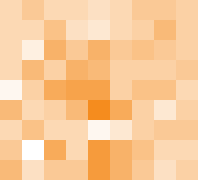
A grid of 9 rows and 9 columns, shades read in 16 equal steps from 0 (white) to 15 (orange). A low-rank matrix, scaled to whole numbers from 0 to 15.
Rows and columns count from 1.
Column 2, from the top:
7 5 2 9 6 5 8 0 4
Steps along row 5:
up up up same down up same down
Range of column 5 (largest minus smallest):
14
